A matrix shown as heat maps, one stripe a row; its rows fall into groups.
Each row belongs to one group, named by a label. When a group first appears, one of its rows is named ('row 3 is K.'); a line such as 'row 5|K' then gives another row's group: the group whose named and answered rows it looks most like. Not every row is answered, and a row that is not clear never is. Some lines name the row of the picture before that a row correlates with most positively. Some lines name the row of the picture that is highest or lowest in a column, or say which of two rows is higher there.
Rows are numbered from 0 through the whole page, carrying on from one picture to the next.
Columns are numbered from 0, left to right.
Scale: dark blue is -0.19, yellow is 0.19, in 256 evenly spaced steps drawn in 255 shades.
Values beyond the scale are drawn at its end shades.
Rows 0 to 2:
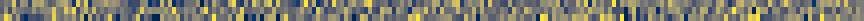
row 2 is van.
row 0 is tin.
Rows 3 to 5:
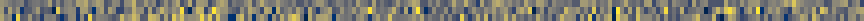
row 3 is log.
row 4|van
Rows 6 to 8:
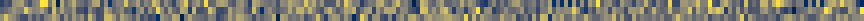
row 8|van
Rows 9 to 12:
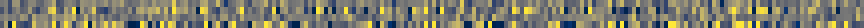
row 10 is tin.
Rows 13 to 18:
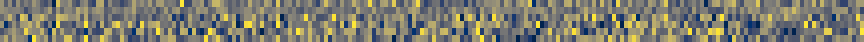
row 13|van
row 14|log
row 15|tin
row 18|tin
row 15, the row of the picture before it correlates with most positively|11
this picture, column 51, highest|18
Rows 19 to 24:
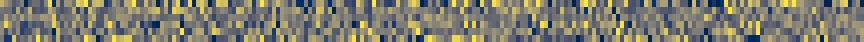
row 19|log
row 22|van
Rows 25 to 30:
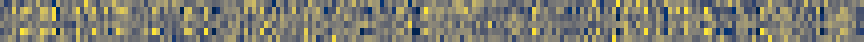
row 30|tin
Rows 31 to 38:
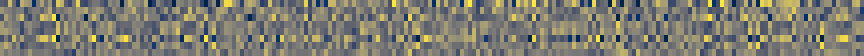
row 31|tin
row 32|log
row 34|van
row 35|van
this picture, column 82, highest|31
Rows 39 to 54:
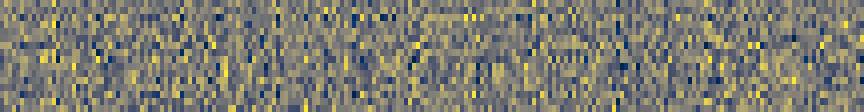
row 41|van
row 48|tin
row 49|tin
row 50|log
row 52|van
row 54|tin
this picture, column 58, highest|54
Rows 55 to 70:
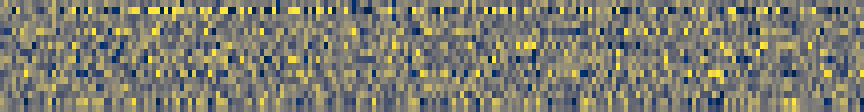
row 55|van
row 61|tin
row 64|van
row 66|tin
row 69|log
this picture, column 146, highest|69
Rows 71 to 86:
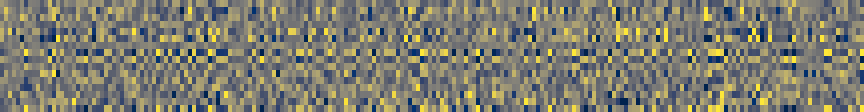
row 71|log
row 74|van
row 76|van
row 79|log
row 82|log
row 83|van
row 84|tin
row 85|tin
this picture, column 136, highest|72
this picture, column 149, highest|81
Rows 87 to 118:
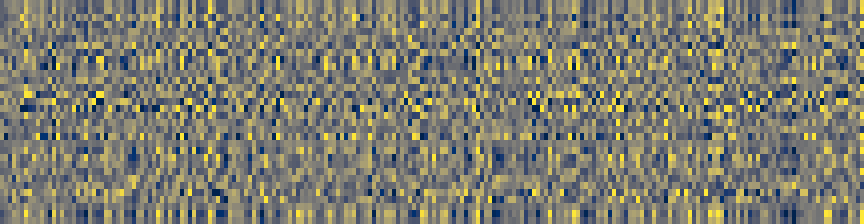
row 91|tin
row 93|log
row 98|log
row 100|van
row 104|van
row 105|log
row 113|log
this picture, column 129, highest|95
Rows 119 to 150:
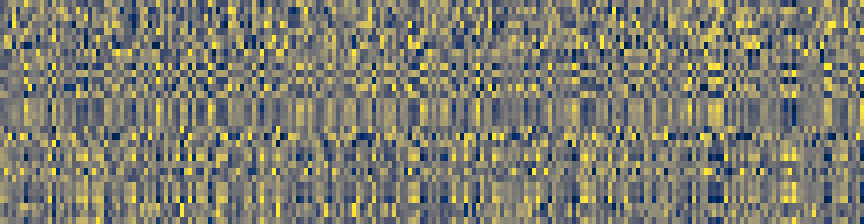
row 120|tin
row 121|tin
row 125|van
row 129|log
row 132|log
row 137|van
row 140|log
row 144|tin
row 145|log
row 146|log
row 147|log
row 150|log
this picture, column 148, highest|138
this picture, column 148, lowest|143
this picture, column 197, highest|143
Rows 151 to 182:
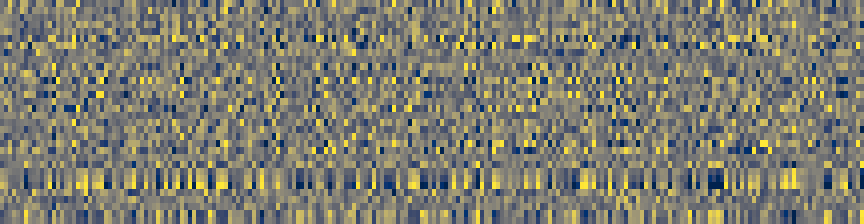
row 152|tin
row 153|van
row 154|log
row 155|van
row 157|tin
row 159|log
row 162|van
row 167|tin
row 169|log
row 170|van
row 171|tin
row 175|log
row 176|log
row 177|log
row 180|van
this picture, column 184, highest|156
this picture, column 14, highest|162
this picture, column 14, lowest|161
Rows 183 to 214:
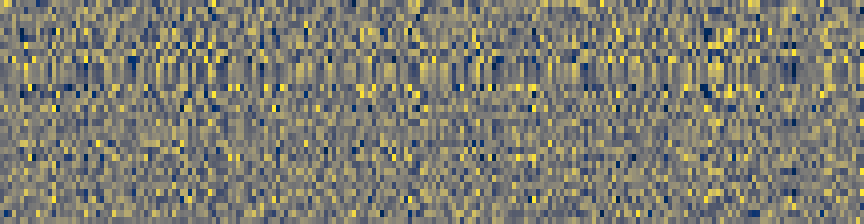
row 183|van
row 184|log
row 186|tin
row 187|van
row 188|van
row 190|log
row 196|van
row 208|tin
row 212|log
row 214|tin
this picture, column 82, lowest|191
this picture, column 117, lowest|191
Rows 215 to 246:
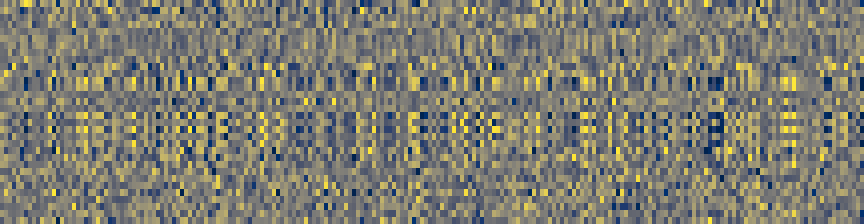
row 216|van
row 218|tin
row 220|tin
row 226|log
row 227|log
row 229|tin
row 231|log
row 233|log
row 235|log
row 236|van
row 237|van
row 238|log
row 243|van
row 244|tin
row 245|log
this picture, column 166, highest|236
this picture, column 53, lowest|239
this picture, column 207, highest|224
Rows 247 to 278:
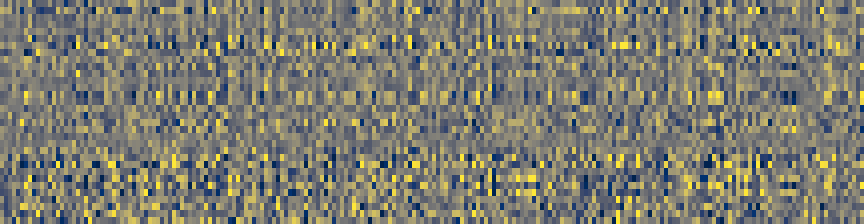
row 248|van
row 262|log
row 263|tin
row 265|log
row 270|van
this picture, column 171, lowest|248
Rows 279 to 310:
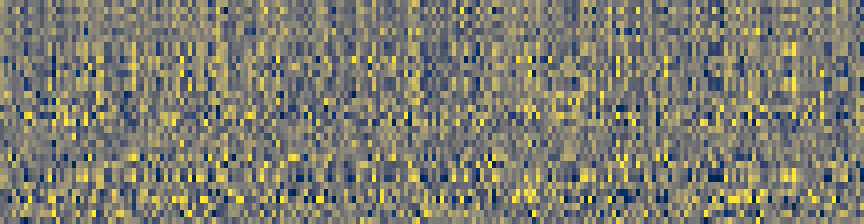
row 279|log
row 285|log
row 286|log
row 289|van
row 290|log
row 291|log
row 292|van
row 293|van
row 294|tin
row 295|van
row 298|tin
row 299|van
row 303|log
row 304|log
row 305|van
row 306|tin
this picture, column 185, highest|309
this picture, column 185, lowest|287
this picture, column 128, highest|307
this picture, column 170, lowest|309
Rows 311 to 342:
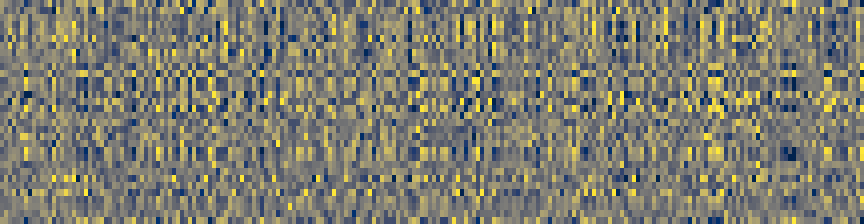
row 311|log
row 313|tin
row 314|tin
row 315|tin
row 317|tin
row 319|tin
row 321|log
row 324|van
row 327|tin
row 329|van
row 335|tin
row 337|log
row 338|tin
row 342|log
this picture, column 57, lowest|318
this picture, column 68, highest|336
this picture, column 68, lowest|312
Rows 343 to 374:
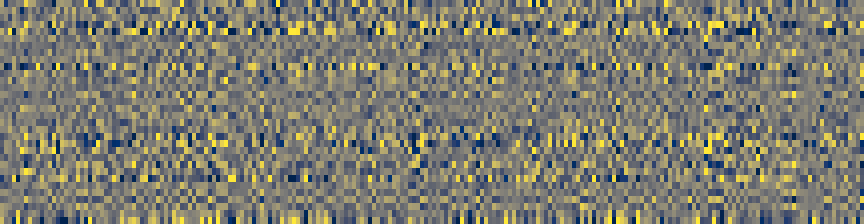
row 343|van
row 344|van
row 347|tin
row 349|van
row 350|log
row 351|tin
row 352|van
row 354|tin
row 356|log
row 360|van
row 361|tin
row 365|van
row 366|log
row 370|log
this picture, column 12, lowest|346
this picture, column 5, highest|364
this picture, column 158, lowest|374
